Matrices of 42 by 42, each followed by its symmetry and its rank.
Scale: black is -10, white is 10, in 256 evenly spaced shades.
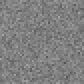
neither, full rank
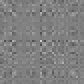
symmetric, rank three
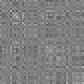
symmetric, rank three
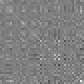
symmetric, rank five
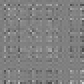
symmetric, rank three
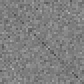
symmetric, full rank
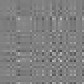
symmetric, rank two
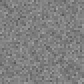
symmetric, full rank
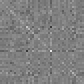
symmetric, rank five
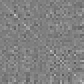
symmetric, rank five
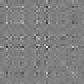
symmetric, rank three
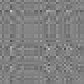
symmetric, rank two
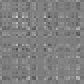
symmetric, rank two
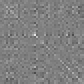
symmetric, rank five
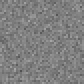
neither, full rank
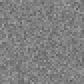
neither, full rank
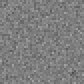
symmetric, full rank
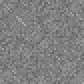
symmetric, full rank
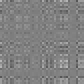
symmetric, rank two
